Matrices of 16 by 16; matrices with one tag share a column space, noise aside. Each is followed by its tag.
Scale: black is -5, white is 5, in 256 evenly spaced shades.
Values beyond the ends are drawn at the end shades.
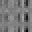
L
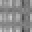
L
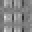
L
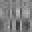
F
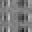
L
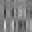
F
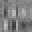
F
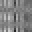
L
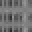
L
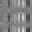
L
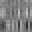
F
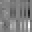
F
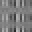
L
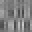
F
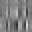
F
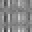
L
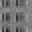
L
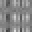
L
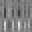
F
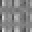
L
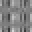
L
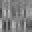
F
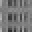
L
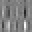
F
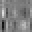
F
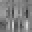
F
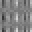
L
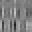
F
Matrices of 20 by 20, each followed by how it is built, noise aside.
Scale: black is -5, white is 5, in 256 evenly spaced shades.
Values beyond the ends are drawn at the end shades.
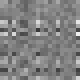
low rank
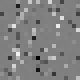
sparse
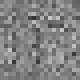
low rank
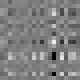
low rank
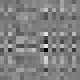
low rank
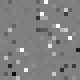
sparse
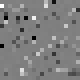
sparse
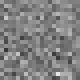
low rank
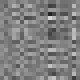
low rank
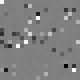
sparse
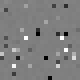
sparse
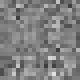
low rank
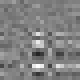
low rank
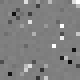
sparse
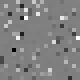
sparse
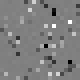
sparse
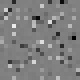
sparse
